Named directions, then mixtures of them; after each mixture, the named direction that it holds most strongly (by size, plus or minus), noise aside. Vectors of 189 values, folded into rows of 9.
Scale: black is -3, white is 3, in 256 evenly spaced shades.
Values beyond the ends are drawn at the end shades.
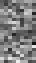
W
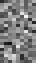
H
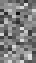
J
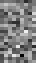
W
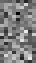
J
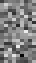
H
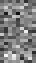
J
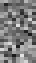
H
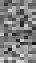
W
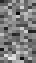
H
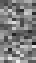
W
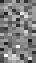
H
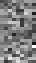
W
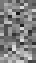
J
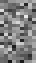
J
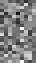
J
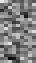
H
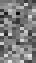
J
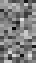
W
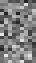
J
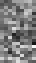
W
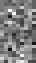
W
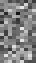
J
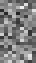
J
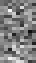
W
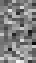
W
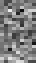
W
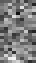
J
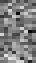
J
